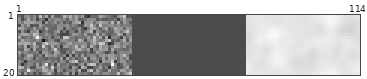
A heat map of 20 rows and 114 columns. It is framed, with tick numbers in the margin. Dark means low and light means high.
It is made of 1 by 3 panels. Panel 1,1: middling, fine-grained, strong in contrast. Panel 1,2: low, flat. Panel 1,3: very high, blotchy, faint in contrast.
